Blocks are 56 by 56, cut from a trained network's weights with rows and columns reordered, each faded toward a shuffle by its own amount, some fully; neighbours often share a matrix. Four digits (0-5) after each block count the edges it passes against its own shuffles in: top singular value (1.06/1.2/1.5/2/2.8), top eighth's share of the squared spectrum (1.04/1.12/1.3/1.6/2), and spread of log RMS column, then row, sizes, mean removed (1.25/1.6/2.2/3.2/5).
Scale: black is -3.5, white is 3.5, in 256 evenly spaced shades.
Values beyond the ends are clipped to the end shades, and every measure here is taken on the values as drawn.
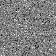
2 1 0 0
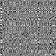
4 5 2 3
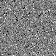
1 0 0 0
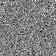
0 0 0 0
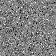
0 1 0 0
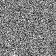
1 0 0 0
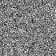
2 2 0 0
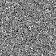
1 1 0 0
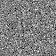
1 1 0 0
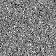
0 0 0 0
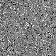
1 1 0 0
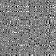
4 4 2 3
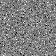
2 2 0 0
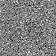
0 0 0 0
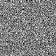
3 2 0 0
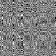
4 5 2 1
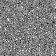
0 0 0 0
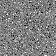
1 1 0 0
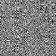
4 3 2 1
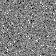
0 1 0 0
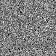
0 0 0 0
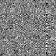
4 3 1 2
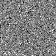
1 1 0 0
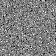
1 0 0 0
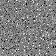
0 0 0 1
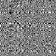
4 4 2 3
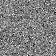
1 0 0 0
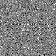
3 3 0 1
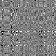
4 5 2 2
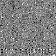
3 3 1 1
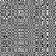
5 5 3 2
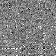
3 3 0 1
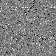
1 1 0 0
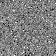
0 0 0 0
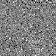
3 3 2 1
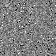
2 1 0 0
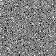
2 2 0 0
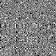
3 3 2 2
